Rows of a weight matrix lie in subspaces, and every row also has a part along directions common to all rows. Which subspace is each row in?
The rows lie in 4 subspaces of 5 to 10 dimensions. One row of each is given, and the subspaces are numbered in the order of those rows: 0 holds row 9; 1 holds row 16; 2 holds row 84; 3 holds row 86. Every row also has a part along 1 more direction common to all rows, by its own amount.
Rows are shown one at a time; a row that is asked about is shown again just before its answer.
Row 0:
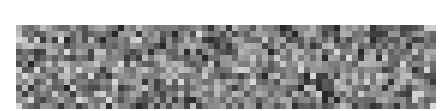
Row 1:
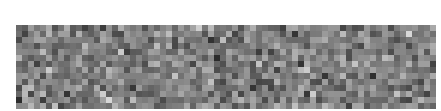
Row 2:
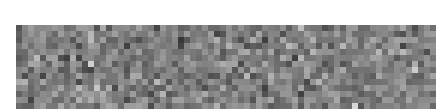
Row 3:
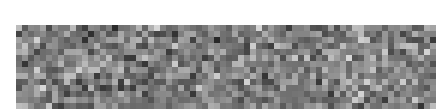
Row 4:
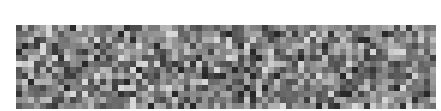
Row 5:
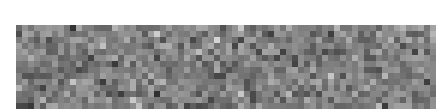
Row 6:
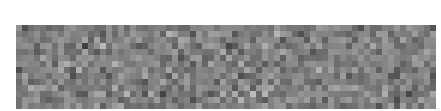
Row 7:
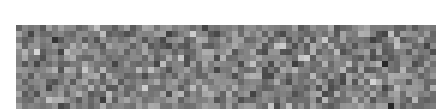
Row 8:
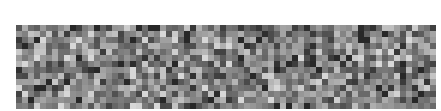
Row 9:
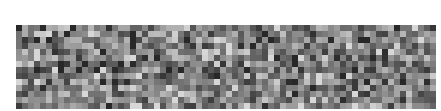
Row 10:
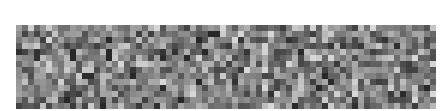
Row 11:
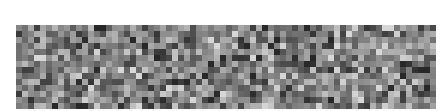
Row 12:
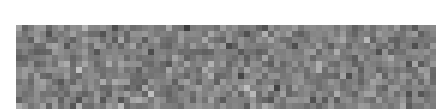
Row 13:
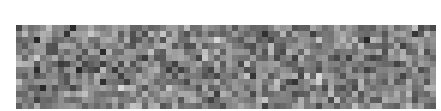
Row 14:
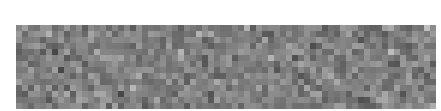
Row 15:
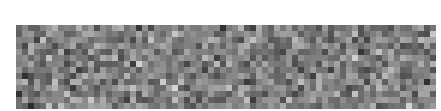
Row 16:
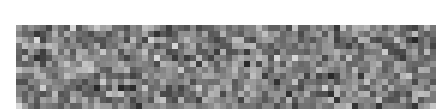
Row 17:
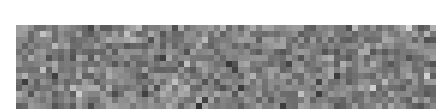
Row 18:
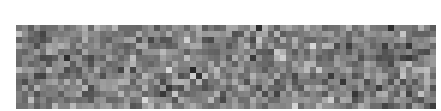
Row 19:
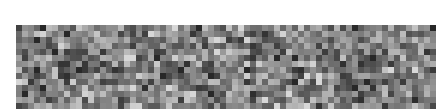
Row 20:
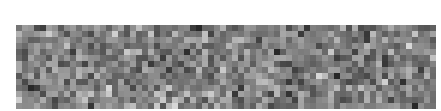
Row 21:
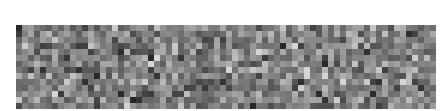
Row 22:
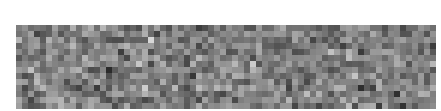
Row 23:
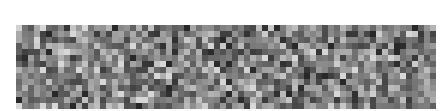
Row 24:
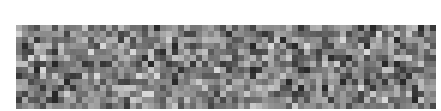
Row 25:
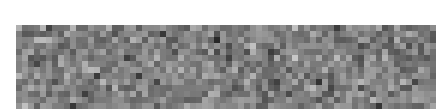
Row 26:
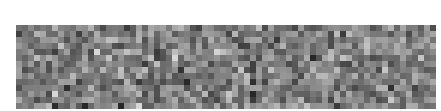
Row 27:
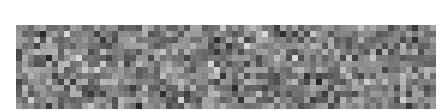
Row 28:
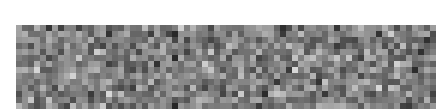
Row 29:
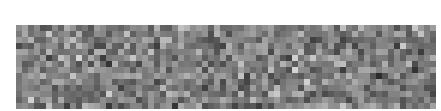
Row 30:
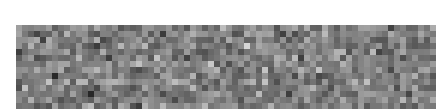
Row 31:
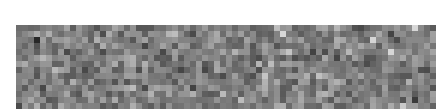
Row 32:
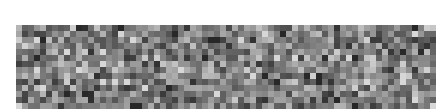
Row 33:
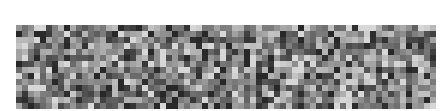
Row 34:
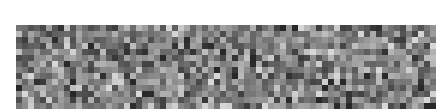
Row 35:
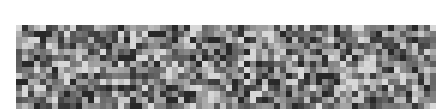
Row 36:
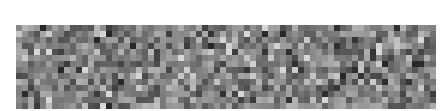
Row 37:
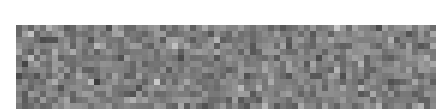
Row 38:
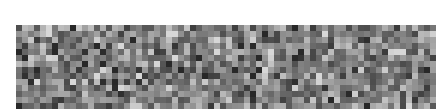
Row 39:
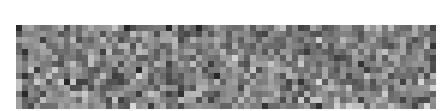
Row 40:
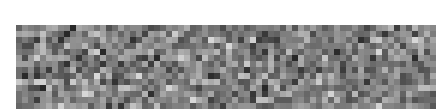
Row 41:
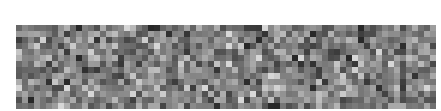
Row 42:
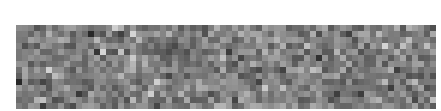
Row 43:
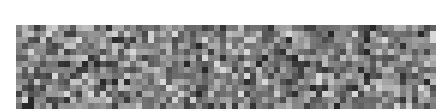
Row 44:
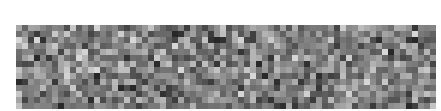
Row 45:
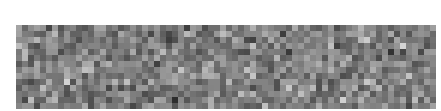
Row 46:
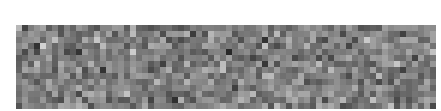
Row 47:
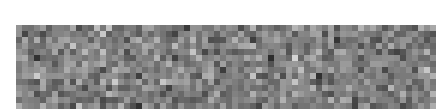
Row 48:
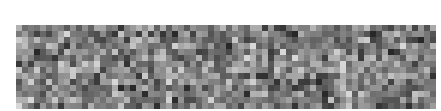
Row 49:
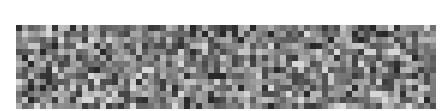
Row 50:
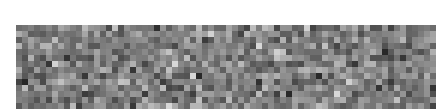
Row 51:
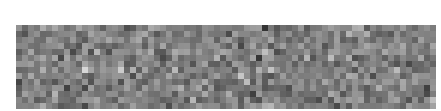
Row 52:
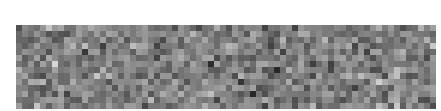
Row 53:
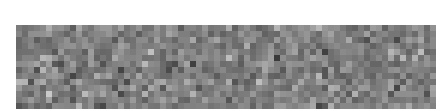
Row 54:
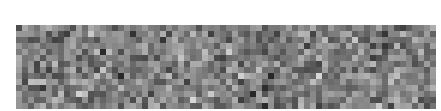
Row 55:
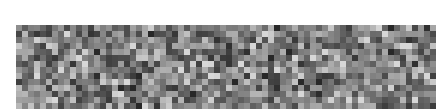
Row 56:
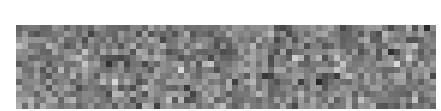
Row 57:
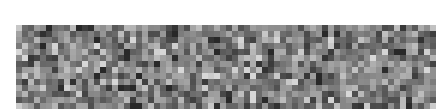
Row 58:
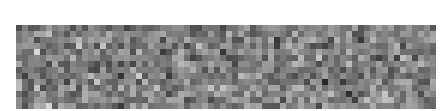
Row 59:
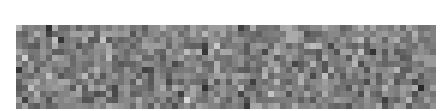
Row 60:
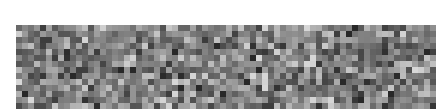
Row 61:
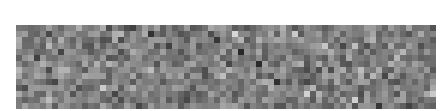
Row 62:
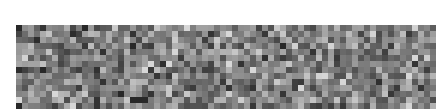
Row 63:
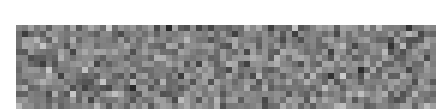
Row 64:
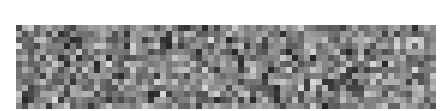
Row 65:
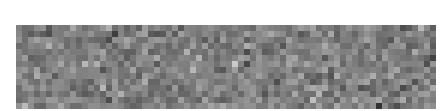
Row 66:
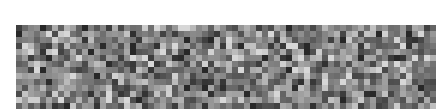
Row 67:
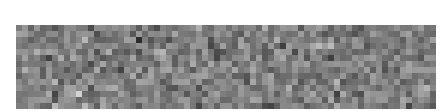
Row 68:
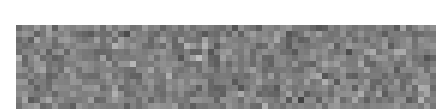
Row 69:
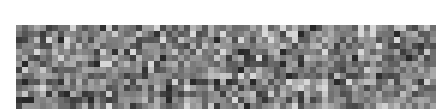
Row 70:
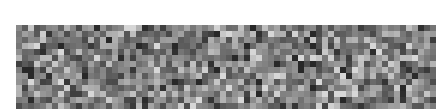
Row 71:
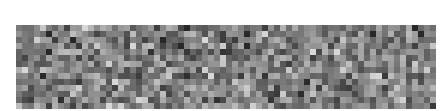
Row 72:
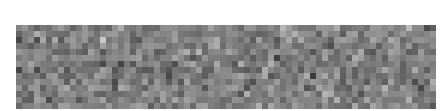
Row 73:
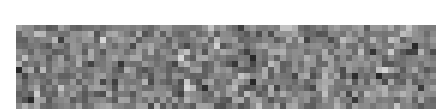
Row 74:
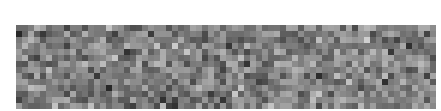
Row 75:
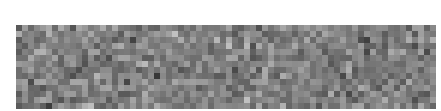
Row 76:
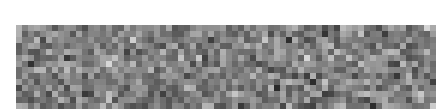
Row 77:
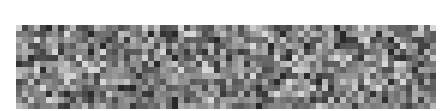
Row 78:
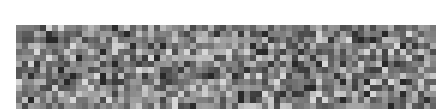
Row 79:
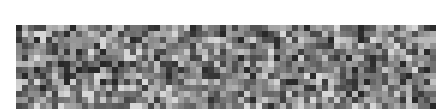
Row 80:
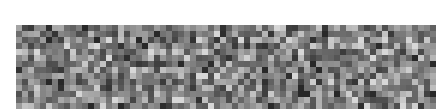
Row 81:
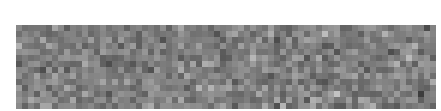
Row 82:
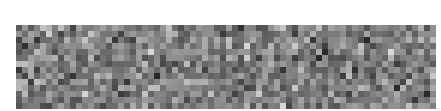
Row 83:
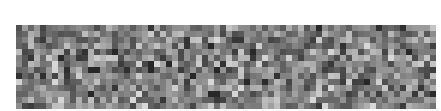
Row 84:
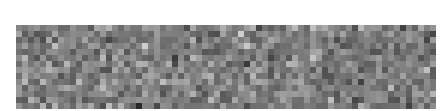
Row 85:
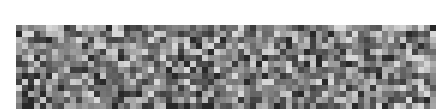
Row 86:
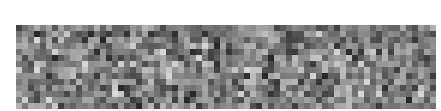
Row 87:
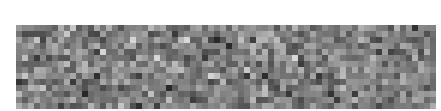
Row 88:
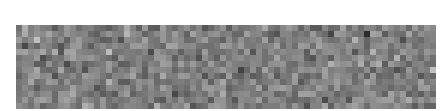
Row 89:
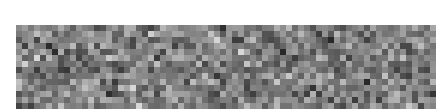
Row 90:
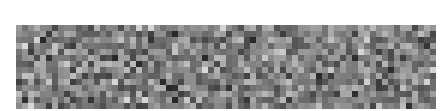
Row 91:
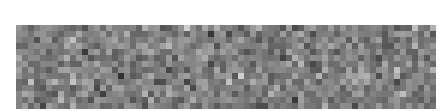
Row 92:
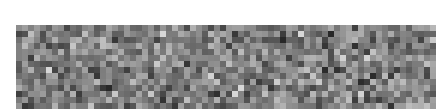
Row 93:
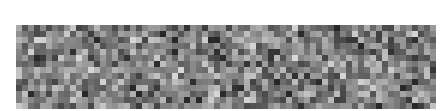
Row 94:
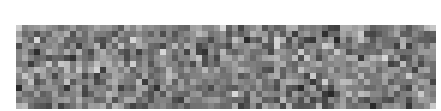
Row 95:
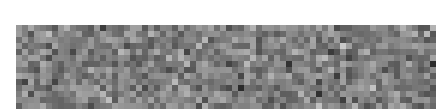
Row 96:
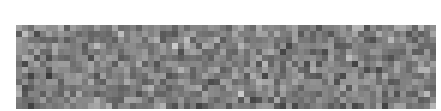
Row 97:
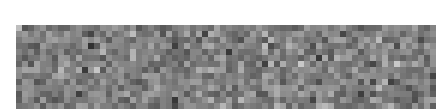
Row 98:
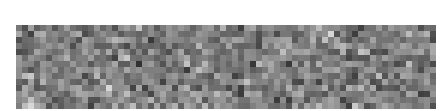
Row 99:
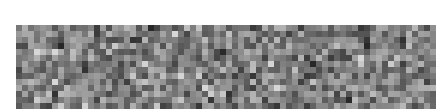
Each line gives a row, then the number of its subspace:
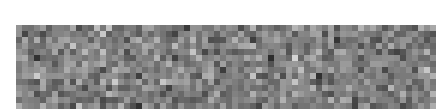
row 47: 2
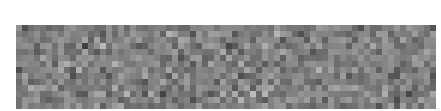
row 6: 0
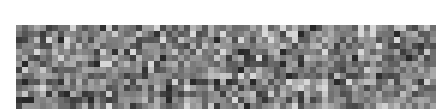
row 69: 3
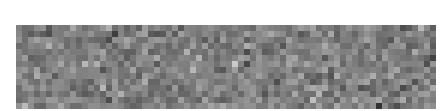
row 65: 1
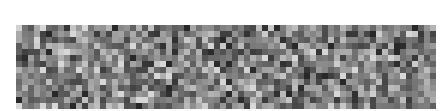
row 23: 0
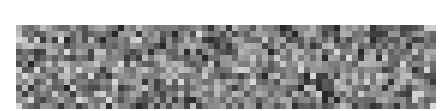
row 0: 3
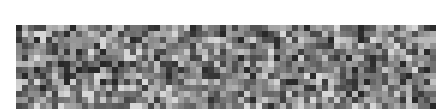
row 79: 3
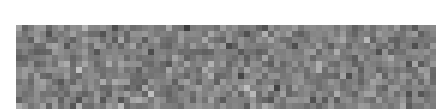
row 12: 0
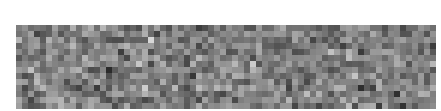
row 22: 1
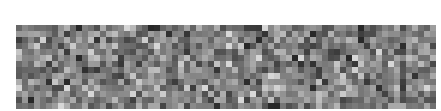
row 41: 2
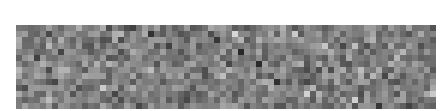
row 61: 1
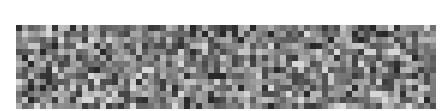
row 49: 3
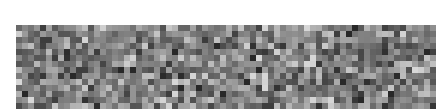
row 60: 2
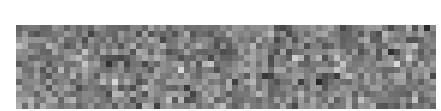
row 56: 3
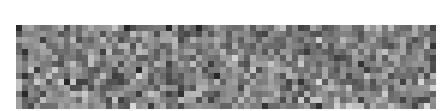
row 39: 1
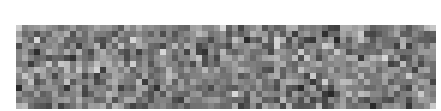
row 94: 3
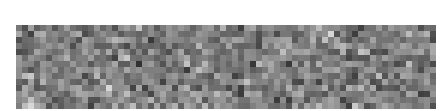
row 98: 1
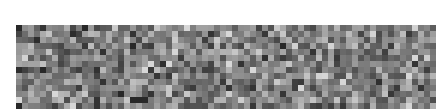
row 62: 0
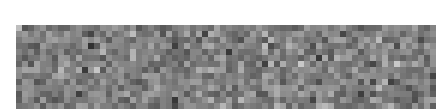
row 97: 0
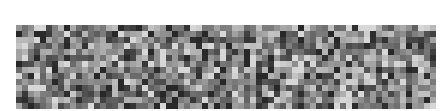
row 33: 1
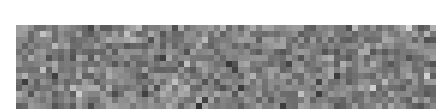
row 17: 1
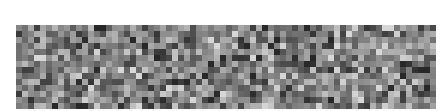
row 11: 2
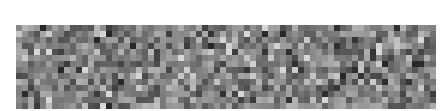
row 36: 0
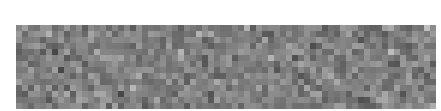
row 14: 3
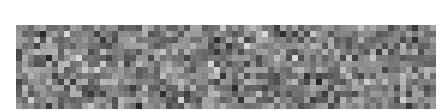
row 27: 2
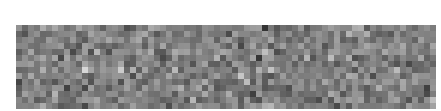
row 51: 2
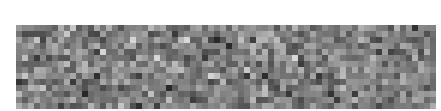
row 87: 0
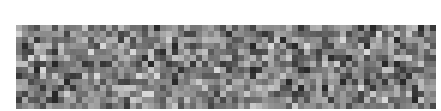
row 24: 0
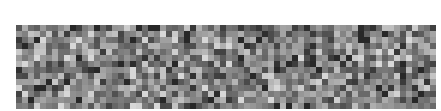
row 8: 2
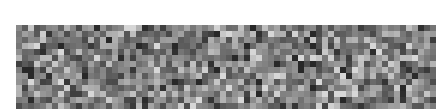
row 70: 2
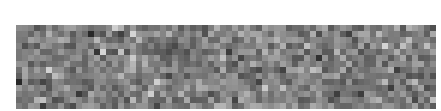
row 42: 0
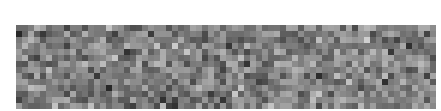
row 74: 1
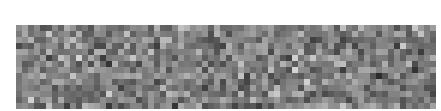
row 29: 0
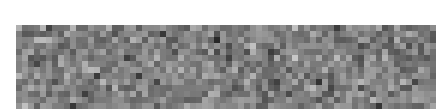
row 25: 1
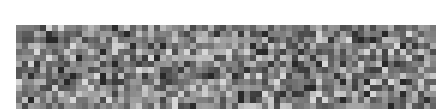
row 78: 0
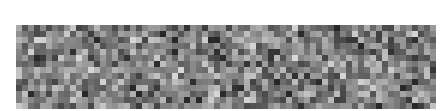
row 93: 1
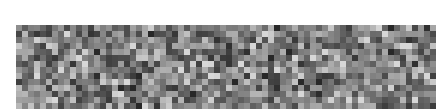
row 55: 3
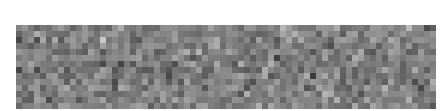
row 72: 3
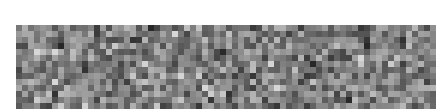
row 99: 2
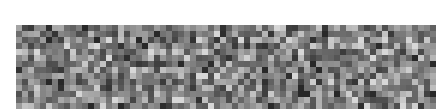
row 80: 2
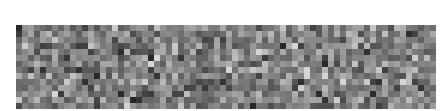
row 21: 0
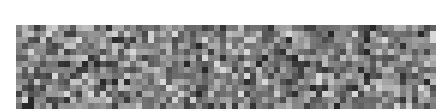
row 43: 1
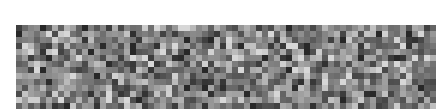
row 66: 0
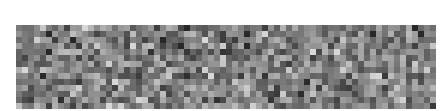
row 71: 0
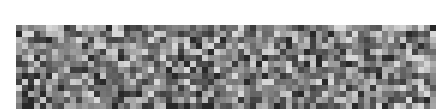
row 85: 1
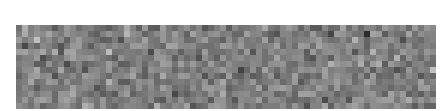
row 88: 2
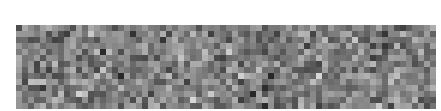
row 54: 0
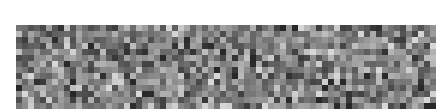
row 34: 1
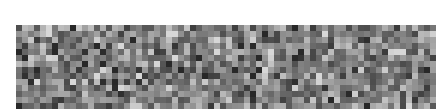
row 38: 2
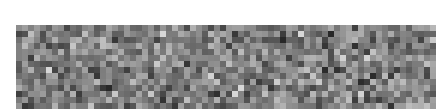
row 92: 1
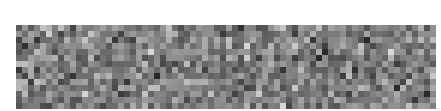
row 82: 2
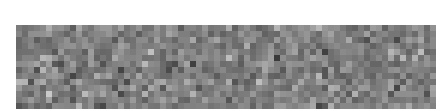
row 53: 2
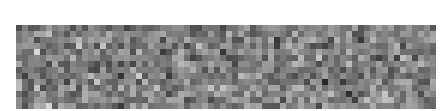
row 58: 3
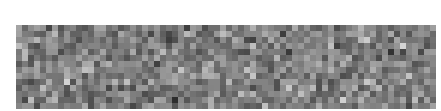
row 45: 0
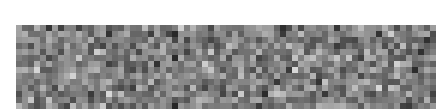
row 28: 0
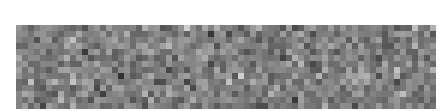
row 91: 0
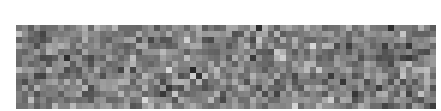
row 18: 2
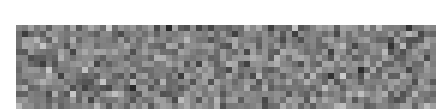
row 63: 1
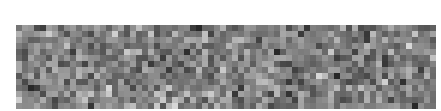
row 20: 1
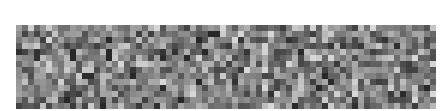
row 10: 2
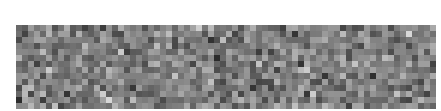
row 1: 1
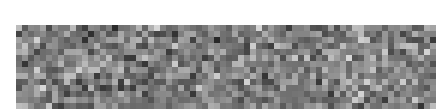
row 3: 2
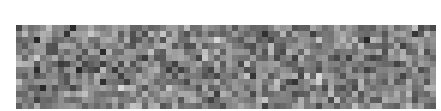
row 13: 0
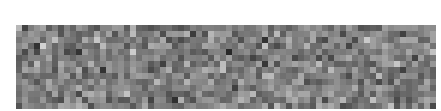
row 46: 0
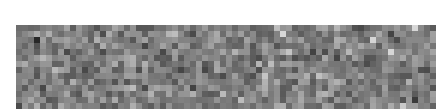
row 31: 0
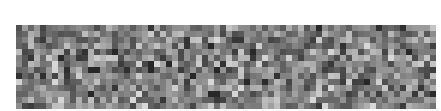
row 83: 1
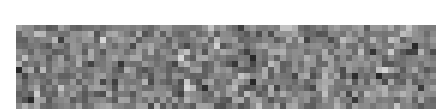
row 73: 3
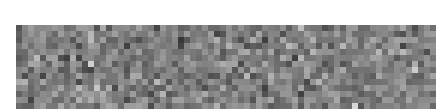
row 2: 0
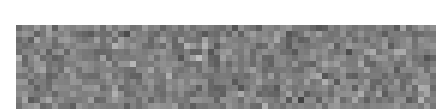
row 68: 3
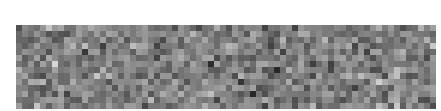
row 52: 0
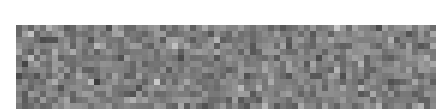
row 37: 1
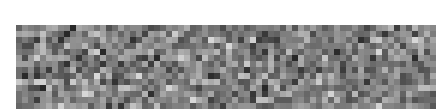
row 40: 0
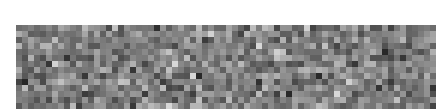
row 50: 2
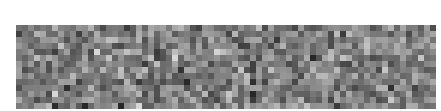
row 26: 2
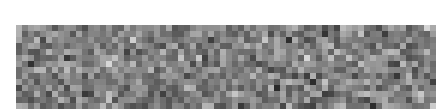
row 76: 3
